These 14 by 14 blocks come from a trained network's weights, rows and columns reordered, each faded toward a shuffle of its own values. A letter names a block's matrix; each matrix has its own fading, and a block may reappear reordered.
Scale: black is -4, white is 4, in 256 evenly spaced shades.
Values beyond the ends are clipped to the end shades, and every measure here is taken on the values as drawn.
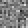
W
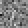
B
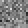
B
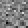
W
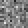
B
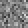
B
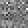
W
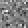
B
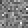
B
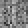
W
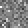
B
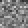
W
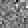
B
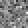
B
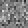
B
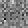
W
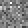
B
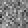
B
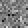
B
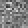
W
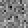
B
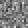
B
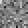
B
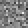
B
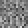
W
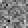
B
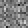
W
